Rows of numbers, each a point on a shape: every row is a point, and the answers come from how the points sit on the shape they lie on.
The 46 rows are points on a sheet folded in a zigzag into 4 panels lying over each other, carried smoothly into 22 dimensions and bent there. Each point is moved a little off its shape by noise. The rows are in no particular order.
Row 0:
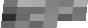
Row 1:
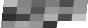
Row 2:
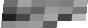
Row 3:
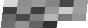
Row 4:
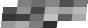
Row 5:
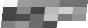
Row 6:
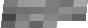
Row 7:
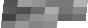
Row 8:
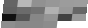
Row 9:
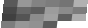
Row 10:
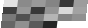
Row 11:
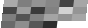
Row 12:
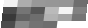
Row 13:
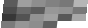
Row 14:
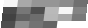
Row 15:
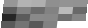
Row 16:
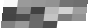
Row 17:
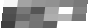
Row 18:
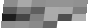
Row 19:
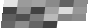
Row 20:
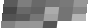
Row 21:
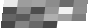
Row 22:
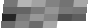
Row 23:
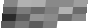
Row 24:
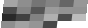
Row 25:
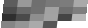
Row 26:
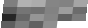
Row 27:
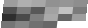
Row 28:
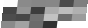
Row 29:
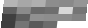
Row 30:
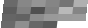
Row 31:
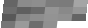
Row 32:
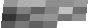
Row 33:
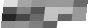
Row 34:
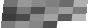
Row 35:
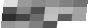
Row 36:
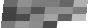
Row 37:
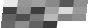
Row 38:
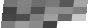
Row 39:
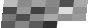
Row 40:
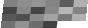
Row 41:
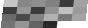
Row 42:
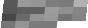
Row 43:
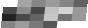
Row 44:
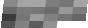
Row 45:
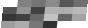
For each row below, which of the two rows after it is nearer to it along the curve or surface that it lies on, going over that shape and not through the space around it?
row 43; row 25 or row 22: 25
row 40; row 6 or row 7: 7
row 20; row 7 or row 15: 7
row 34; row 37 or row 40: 40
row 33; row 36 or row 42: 36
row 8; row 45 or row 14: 45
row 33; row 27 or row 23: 27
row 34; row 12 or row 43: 43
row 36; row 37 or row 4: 4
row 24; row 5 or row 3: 5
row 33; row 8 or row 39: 8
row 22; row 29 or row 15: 15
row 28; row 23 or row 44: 23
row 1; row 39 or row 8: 8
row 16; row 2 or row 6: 2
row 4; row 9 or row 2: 2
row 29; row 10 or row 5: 10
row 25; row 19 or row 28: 28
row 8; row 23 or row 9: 9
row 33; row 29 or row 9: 9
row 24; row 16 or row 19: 16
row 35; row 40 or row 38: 38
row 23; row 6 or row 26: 26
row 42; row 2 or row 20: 20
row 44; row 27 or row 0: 0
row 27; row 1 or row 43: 43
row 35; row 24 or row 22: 24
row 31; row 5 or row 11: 11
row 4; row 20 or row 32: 20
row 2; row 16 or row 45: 45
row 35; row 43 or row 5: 43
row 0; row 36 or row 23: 23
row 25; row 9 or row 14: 9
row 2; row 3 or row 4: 4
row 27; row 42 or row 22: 22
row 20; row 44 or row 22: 22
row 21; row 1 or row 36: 36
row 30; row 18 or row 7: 7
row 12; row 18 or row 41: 41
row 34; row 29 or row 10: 10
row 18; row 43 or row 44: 43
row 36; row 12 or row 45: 45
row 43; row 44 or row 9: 9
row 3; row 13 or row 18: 13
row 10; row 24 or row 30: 30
